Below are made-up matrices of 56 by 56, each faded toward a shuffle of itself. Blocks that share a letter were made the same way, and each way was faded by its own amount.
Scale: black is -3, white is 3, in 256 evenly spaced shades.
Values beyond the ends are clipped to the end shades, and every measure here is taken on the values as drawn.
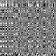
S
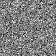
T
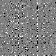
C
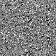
T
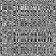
S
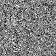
T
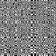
S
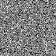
T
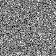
T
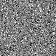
T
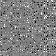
C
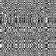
S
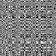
S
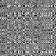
S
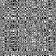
S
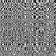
S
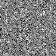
T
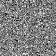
T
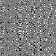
C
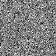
T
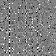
C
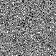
T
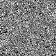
T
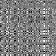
S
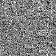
T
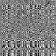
S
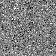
T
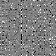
C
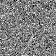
T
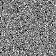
T
